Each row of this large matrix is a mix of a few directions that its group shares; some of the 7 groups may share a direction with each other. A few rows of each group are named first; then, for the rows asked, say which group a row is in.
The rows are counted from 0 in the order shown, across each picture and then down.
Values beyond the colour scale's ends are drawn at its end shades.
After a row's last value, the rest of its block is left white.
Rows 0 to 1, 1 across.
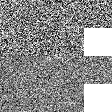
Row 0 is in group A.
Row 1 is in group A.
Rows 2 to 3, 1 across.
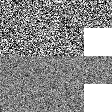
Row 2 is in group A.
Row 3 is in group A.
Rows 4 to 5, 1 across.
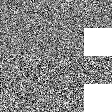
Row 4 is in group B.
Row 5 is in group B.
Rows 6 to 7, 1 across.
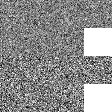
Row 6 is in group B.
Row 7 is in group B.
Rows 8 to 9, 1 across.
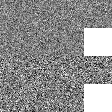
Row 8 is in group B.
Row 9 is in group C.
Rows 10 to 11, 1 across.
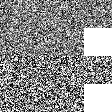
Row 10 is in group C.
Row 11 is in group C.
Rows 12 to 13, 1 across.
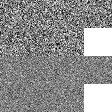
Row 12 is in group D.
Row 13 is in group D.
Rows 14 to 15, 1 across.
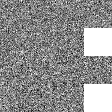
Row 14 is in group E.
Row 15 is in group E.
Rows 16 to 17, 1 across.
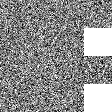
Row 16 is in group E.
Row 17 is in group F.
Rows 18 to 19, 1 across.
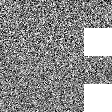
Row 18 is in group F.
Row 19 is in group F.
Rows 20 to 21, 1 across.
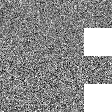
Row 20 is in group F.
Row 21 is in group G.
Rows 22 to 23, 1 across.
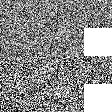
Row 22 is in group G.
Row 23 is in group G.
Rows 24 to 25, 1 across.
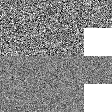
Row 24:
G
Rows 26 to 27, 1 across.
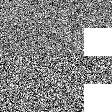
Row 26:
A
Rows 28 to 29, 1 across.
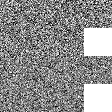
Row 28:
B
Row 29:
B
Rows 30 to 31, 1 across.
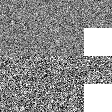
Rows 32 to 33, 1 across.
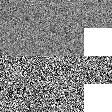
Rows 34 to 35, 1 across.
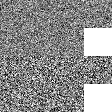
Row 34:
A
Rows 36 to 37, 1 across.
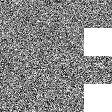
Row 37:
C
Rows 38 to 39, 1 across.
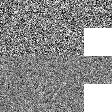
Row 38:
D
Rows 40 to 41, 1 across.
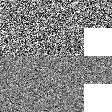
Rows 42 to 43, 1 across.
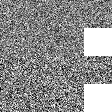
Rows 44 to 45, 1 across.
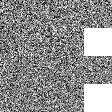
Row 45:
B
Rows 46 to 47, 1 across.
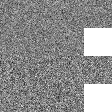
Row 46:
D
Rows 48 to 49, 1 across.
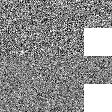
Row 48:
E
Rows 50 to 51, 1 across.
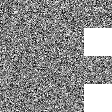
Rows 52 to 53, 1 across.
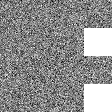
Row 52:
E
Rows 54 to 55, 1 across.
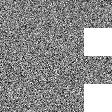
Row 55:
D
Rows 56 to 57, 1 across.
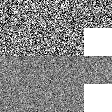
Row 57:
F
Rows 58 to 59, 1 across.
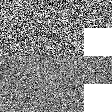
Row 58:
A
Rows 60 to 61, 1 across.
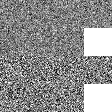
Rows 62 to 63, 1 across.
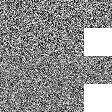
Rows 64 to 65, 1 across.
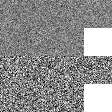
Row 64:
C
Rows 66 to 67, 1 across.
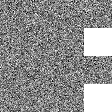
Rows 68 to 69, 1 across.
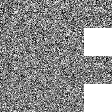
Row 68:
D
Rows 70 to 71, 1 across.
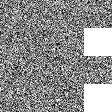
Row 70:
D
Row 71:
D
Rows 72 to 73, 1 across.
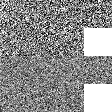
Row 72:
A
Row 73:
A
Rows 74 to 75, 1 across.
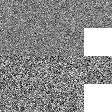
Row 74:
D
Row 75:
E
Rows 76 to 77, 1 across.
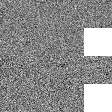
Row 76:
F
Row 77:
A
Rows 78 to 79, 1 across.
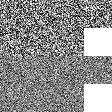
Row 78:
B
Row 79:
D
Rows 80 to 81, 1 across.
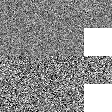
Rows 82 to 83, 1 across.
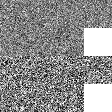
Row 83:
E
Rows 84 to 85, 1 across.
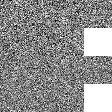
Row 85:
B
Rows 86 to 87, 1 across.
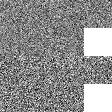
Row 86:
E
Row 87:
F
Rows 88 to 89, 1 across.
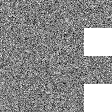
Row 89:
E
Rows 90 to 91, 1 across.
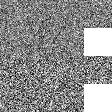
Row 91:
G
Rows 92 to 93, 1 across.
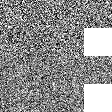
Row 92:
D
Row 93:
E
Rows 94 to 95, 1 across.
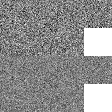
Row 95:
G
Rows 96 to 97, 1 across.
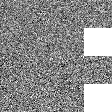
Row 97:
A
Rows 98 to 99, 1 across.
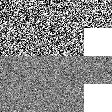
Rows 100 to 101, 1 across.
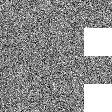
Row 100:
A
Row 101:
E
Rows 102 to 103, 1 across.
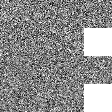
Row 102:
A
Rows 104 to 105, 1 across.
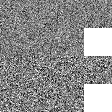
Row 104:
G
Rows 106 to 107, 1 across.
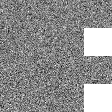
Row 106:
E
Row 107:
G
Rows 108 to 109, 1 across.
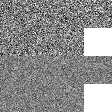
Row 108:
C
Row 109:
D
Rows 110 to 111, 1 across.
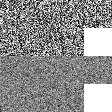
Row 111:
A
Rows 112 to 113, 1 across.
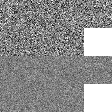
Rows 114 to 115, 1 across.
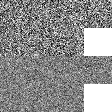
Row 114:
E
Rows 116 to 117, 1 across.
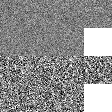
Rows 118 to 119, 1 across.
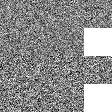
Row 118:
B
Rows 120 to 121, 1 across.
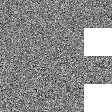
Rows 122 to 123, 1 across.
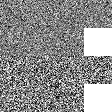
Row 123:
G
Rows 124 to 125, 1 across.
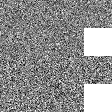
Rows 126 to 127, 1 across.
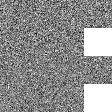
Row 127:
E
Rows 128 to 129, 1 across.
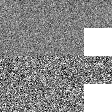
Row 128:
F
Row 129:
B
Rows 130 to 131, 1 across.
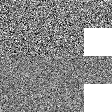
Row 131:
A
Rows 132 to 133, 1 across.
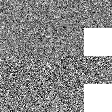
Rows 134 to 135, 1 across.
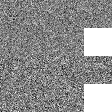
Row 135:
D
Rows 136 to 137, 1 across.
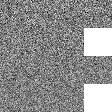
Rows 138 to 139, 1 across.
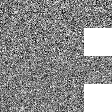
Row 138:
D
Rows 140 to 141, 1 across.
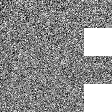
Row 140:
A
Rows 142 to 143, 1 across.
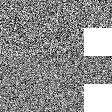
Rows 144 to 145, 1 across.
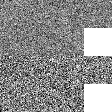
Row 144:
A
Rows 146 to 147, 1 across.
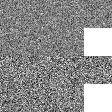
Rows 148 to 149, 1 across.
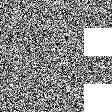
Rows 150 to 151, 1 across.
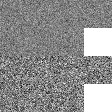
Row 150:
B
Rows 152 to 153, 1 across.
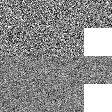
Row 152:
D
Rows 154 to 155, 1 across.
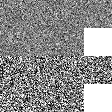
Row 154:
D
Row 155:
F
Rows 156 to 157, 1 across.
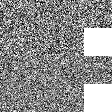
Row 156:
F
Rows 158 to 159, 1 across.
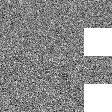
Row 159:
A
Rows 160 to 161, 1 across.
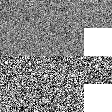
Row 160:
A
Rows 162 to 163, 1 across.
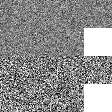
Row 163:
G
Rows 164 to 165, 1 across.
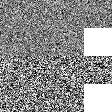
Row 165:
C
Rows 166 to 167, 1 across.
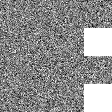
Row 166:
F
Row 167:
C
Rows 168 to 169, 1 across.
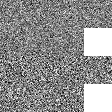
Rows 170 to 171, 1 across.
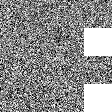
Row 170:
G
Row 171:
D
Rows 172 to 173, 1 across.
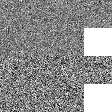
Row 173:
D
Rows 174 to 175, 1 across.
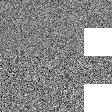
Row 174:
E
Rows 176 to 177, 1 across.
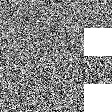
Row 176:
A
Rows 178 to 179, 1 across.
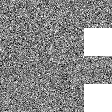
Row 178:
G
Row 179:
A
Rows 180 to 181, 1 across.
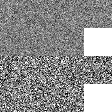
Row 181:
C
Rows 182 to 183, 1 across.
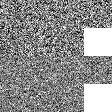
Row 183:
B
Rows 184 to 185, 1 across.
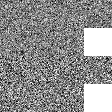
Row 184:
E
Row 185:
D
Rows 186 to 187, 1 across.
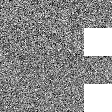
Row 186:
A
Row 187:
F
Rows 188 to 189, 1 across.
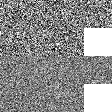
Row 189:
G
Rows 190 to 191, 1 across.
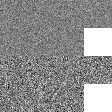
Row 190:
C
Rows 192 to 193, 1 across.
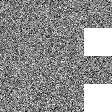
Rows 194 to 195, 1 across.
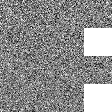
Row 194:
D
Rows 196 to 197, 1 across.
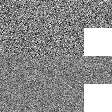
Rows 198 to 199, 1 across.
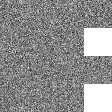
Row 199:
E
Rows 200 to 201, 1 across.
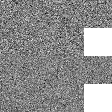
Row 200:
A
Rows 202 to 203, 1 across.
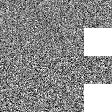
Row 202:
F
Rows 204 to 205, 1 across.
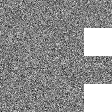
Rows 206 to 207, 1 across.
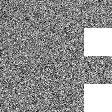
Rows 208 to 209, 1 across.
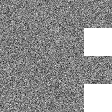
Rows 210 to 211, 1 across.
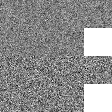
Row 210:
B
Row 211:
B
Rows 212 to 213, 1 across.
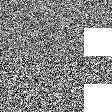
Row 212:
A
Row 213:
B
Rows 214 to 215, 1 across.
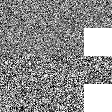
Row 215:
E
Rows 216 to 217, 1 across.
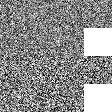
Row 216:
G
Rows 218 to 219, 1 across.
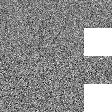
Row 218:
E
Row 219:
F
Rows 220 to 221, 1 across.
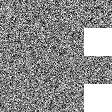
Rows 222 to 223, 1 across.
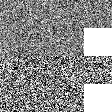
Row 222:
E
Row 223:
D
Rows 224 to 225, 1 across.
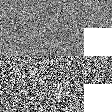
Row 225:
G
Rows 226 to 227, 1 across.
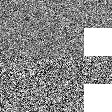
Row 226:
A
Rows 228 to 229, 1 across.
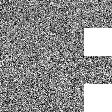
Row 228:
A
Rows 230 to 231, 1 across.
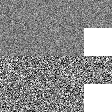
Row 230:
G
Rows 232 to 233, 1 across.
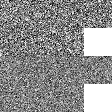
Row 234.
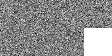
